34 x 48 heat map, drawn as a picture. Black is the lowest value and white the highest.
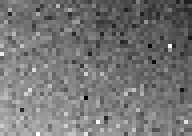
Ninth with the lowest average: top right. Mirror symmetry: none. Ninth with the highest average: bottom left. Slope: up to the bottom left. Stripes: none.
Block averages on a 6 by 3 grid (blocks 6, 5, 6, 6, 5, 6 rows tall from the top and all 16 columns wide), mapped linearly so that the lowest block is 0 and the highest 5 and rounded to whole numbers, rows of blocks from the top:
2 1 0
3 1 1
3 2 1
4 3 2
4 3 3
5 4 3
